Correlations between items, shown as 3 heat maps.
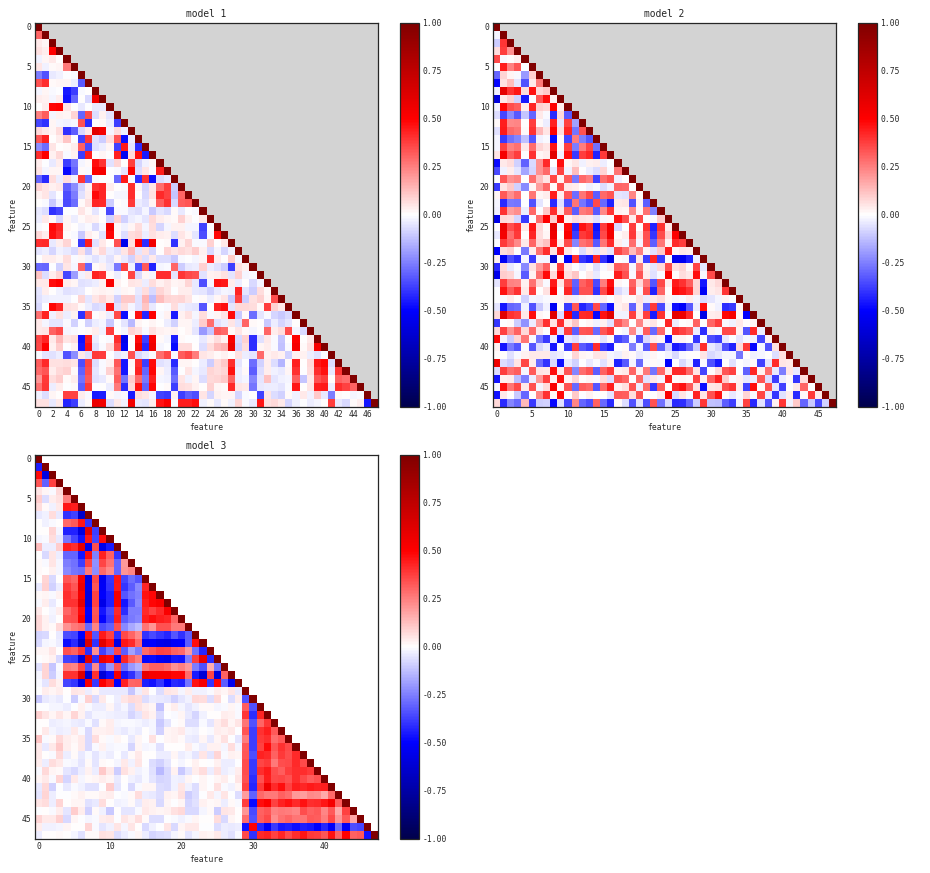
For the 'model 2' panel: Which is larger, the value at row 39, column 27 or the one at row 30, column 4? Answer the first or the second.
the first
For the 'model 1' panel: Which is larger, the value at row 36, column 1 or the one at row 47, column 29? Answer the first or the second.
the first
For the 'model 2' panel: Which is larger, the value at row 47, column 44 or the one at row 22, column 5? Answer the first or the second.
the first
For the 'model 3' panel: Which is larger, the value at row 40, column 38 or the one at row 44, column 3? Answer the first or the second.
the first
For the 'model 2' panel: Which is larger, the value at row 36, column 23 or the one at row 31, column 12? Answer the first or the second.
the first
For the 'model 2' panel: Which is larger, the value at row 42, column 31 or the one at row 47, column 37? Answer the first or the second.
the second
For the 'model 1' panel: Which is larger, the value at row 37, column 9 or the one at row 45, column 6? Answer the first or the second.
the first
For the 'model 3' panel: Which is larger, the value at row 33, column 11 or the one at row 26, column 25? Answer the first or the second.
the first
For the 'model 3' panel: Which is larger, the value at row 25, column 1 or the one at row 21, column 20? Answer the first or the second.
the second
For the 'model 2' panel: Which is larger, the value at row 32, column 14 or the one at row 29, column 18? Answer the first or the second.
the second
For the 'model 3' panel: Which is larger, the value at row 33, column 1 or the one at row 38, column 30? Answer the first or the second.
the first
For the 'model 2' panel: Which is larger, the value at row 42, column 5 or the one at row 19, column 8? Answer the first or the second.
the second
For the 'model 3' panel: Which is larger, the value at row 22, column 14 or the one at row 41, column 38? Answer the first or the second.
the second
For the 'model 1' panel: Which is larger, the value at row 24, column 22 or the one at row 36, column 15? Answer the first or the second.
the first
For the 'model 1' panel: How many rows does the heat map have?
48
